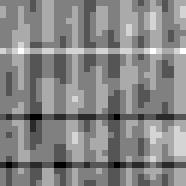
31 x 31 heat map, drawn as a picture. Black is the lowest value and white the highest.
Average level on the scale: 50%. Odd lines: rows 9, 20 and 28. Stripes: upright, repeating 7 times.
